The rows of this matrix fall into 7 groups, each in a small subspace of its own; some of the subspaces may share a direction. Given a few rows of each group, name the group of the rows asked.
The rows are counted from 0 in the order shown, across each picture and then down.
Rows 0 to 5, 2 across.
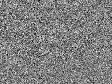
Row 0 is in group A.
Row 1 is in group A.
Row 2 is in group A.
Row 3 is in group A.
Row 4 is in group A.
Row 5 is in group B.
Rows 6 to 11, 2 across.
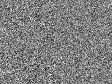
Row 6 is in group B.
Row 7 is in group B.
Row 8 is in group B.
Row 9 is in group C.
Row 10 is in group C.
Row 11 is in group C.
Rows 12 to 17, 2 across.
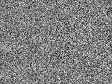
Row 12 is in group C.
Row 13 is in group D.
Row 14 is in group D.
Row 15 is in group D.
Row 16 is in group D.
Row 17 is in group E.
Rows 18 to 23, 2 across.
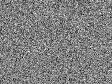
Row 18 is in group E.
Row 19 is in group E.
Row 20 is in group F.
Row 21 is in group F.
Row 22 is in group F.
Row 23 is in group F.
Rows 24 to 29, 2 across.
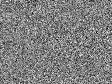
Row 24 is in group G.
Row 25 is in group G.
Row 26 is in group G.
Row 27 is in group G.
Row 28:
F
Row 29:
G
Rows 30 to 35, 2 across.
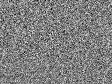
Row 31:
C
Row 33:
B
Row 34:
A
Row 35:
F
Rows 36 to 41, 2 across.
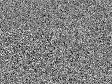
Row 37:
A
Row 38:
D
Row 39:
E
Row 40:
E
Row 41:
F
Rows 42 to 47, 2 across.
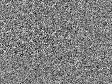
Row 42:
E
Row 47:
C
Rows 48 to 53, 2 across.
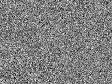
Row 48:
A
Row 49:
F
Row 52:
D
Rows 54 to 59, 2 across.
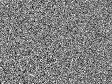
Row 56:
B
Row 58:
G
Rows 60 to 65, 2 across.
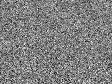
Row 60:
B
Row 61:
D
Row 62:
G
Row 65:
D
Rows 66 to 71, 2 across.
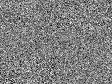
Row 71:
B
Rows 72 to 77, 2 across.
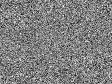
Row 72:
D
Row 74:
D
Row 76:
A
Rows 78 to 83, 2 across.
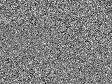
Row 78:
D
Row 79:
A
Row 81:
E
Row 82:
B
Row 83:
C
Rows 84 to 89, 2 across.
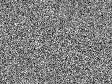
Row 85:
E
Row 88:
A
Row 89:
B
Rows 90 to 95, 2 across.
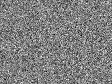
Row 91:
F
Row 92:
D
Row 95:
B
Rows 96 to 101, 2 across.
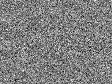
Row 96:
D
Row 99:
F
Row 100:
C
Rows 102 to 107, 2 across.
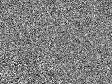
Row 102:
D
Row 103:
B
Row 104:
D
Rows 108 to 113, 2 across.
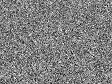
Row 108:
F
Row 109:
E
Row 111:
B
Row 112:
D
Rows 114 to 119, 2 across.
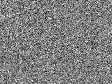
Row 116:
B
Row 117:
B
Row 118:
E
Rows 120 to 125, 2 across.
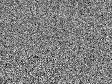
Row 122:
A
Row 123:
G
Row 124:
G
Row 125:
G
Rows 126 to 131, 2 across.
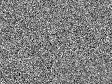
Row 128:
D
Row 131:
D
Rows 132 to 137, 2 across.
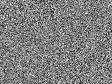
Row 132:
C
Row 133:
B
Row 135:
E
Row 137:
G
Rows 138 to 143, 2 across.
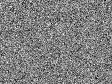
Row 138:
F
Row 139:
G
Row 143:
A
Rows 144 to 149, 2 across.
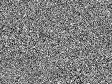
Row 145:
C
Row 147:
B
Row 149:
G
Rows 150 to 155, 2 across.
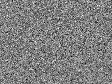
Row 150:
C
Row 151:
A
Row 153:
F
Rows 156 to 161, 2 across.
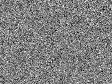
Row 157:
C
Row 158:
B
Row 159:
C
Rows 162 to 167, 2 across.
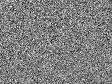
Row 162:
F
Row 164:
D
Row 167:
D
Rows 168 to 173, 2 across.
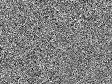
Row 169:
G
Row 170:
A
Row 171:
D
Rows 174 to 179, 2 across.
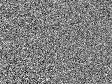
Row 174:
D
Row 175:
B
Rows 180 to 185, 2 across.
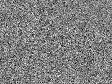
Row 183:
F
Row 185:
G
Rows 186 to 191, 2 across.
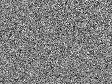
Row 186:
B
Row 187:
B
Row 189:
E
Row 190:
E
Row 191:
A
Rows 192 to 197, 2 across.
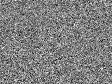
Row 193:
D
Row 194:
G
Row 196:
B
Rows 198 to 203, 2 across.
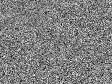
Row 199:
A
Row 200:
D
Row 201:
E
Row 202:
F
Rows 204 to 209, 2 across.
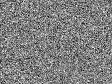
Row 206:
A
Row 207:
G
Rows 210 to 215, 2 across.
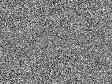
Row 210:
A
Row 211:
C
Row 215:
F
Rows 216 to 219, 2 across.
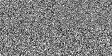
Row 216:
B
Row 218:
F
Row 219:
C
